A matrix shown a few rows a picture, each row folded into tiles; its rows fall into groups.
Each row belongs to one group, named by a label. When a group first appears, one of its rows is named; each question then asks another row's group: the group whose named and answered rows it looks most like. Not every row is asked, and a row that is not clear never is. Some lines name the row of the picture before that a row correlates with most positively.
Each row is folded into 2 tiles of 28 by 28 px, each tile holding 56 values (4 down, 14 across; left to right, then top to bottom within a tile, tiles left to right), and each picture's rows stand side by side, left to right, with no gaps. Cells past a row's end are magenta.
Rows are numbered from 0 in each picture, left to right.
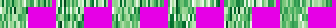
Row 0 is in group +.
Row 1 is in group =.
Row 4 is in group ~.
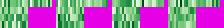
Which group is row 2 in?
~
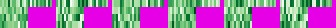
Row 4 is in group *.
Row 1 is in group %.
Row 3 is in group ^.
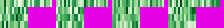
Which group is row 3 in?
+
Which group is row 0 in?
%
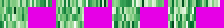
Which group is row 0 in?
+
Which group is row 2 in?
~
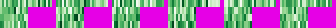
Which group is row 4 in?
%
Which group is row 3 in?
^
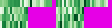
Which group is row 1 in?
^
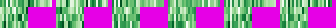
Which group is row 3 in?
^
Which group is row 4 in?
^
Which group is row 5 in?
=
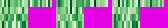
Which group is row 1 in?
^
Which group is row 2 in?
*
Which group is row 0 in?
=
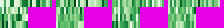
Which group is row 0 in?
%
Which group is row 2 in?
^
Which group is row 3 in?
*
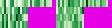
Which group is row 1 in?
*
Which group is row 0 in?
%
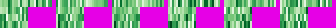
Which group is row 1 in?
~
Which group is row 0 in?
+
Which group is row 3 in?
%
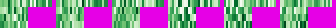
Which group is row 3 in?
%
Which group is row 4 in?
%
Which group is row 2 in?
~
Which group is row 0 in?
+
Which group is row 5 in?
*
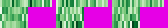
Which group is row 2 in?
*
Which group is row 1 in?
*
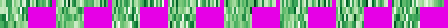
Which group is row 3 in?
=
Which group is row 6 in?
%
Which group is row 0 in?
+
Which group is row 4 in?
^
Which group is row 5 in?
*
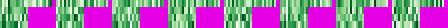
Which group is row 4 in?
=
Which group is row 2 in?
*
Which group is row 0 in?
~
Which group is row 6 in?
^
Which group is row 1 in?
=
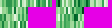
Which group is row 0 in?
+
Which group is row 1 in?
^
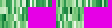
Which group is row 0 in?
+
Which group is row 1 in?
+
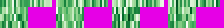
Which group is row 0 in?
^
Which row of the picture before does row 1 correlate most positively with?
0
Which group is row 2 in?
%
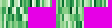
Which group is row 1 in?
*
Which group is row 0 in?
%
